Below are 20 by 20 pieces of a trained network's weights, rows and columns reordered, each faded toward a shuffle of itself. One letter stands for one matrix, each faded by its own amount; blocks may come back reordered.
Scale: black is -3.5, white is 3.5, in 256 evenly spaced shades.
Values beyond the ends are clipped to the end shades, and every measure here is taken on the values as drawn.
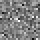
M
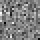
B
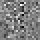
B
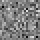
B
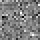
B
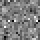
B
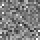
M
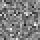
M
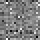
B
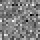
M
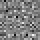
B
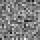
M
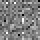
B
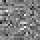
B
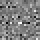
B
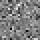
B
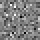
B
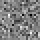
M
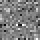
B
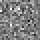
M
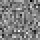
M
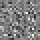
B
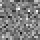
M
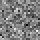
M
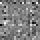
B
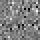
B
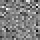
B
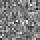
M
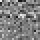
B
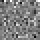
B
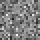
M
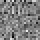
B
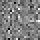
B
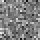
M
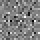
B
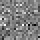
B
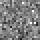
M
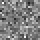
M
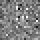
M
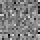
B
